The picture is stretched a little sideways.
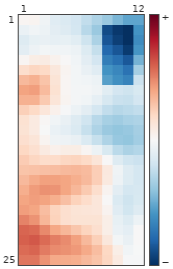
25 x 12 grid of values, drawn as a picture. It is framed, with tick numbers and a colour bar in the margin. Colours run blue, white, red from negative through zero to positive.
Values change most from cell to cell in the top right. Overall the values sit about 50% of the way up the scale. The texture is blotchy. Values rise toward the bottom left. The top right is the ninth with the lowest average. In the top right lies a patch that is lower than the rest. Neither half mirrors the other.
